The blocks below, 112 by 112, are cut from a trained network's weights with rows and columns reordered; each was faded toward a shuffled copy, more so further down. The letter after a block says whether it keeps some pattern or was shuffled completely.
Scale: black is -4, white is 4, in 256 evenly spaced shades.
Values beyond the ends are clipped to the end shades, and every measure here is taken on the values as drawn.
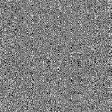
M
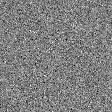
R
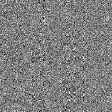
M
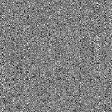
M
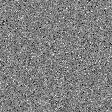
R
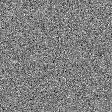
R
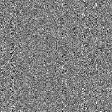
M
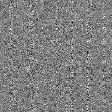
M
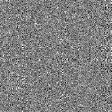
M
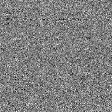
M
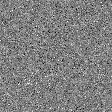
R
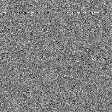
M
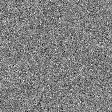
R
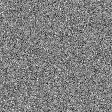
R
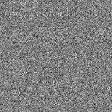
M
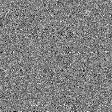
M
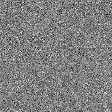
M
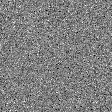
R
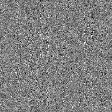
M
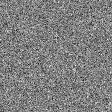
R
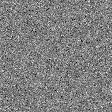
R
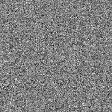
M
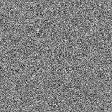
M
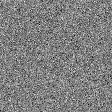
R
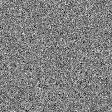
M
